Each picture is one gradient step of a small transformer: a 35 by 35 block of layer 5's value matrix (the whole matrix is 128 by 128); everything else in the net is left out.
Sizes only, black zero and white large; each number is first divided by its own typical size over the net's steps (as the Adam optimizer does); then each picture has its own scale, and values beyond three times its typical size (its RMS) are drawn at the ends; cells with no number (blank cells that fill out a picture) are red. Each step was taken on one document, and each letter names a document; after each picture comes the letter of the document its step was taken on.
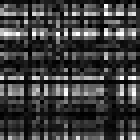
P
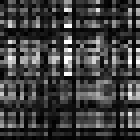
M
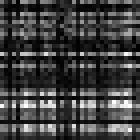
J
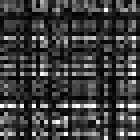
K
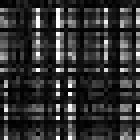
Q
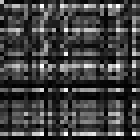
P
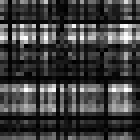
J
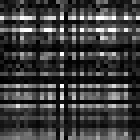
J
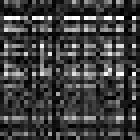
P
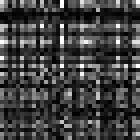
K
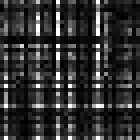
Q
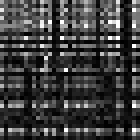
K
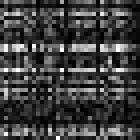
P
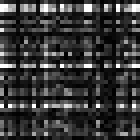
K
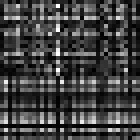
P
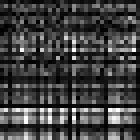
J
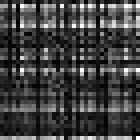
J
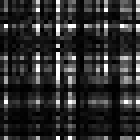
Q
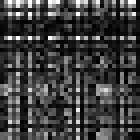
M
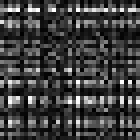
M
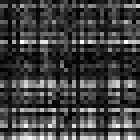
J
